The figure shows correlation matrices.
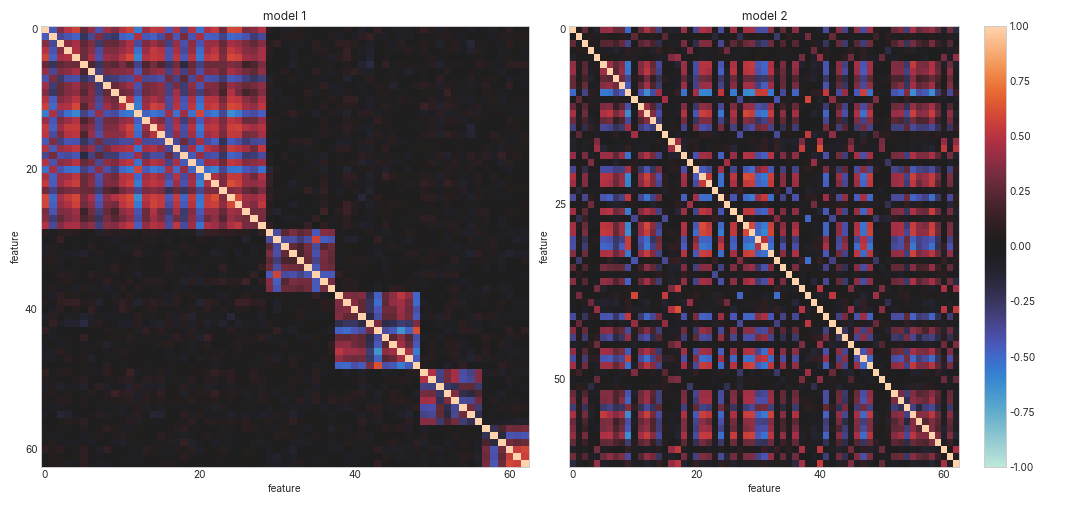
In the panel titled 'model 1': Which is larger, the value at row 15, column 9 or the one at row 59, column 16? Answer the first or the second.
the first
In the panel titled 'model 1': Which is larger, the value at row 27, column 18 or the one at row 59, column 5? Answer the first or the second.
the second
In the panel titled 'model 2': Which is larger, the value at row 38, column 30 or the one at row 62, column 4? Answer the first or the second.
the second
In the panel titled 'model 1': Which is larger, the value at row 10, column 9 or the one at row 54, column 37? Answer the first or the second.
the first
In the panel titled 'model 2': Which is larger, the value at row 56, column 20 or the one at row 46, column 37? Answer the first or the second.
the second
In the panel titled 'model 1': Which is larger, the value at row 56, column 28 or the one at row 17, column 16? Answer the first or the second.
the first
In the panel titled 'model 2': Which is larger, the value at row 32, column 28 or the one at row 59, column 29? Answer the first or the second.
the first
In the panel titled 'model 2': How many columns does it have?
63
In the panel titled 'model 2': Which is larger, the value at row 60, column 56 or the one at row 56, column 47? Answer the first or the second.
the first
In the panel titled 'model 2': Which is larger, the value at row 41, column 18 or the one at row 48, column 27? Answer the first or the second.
the second
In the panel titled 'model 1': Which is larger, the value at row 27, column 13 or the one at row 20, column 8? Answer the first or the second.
the first
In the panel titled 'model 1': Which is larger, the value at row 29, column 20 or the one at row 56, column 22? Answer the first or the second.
the second
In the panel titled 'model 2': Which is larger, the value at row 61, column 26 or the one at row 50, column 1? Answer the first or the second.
the first
